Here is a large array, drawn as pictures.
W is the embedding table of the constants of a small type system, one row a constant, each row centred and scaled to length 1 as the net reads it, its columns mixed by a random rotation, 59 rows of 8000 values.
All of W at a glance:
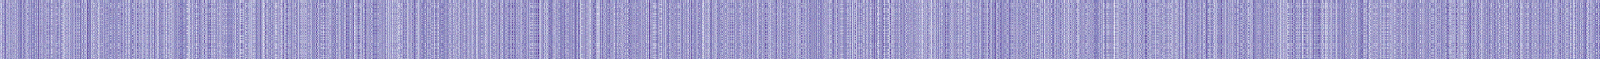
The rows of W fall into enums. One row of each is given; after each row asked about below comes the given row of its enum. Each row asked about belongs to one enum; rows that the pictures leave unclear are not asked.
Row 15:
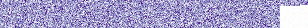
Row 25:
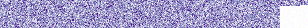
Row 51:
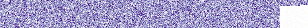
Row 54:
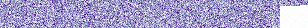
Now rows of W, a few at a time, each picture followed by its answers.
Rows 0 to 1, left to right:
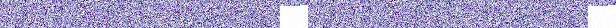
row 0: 15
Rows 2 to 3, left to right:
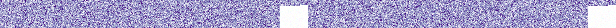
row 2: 15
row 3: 25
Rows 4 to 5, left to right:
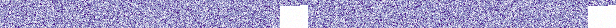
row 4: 54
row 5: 25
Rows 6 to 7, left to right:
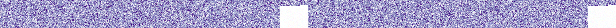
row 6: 25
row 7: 51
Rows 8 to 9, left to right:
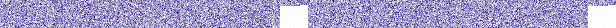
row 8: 54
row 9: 15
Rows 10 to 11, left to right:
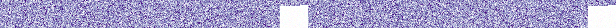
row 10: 15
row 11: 54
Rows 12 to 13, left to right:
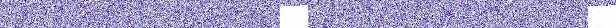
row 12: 15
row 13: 51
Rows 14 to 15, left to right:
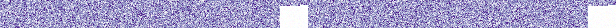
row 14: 51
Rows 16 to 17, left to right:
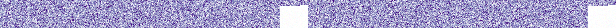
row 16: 25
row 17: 15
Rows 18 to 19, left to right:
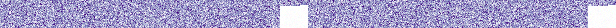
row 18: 54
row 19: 15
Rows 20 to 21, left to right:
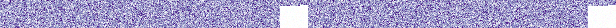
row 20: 51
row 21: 15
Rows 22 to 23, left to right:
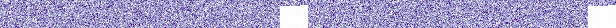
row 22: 25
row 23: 15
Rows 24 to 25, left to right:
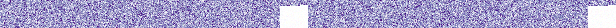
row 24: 51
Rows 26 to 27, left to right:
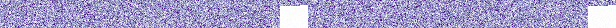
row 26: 54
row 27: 25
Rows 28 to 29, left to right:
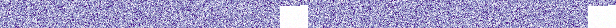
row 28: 25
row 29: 15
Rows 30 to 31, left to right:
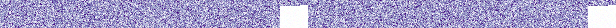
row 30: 54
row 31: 25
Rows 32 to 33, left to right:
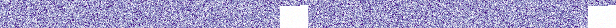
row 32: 25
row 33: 54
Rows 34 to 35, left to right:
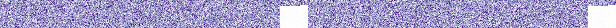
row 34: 25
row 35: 15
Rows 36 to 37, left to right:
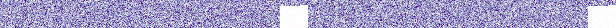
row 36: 15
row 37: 25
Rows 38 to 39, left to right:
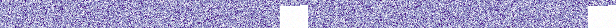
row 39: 25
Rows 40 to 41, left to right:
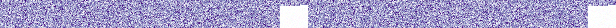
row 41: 15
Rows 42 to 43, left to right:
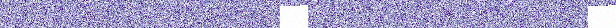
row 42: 15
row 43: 51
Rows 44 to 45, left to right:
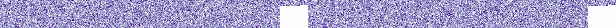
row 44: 25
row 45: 51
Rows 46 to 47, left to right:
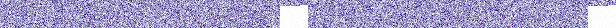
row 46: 54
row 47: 25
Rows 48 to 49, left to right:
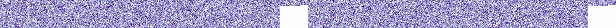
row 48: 25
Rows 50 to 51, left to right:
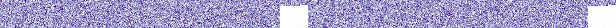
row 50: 15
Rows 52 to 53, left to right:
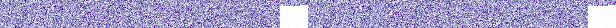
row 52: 15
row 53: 15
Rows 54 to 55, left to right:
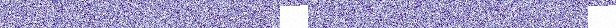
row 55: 25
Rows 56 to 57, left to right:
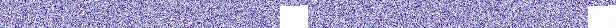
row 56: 15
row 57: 25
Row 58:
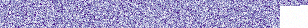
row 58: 54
